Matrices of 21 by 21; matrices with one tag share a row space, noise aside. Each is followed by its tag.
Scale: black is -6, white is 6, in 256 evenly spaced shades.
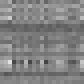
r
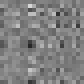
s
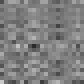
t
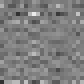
t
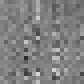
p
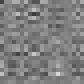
t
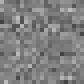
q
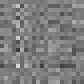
q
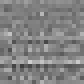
r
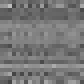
r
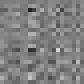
s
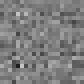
q
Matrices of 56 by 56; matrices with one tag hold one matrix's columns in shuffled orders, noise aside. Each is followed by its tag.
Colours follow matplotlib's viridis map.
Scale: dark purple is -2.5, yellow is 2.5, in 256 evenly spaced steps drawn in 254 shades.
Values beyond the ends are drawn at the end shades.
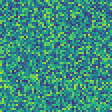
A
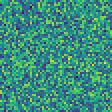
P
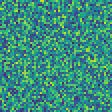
P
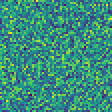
P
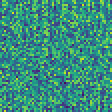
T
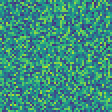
P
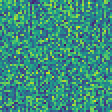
T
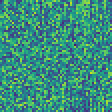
T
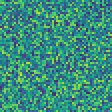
A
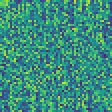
T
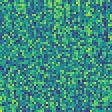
T
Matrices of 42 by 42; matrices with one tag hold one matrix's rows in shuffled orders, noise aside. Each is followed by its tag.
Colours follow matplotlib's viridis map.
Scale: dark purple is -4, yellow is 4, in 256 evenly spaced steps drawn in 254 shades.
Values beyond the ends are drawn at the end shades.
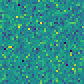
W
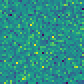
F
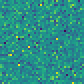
W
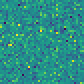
W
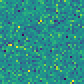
W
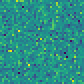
W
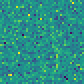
W
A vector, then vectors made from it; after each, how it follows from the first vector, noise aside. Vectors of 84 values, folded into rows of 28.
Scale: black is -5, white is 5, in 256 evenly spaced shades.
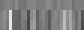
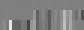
partly zeroed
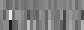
sign-scrambled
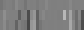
partly zeroed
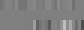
partly zeroed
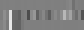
partly zeroed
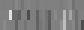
partly zeroed
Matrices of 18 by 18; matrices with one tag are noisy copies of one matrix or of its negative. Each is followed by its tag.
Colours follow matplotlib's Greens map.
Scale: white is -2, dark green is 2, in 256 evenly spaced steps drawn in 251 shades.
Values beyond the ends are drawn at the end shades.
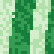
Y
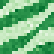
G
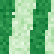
Y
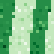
Y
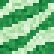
G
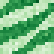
G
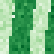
Y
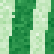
Y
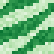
G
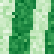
Y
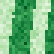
Y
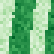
Y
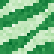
G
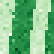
Y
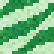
G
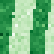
Y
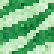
G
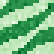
G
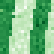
Y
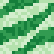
G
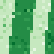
Y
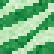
G
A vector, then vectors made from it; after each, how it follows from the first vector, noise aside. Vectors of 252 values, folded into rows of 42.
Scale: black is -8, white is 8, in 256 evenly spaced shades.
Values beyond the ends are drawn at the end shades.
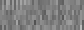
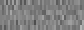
sign-scrambled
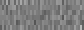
sign-scrambled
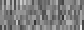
scaled up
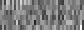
scaled up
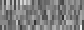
scaled up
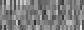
scaled up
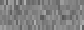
sign-scrambled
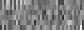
scaled up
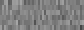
sign-scrambled
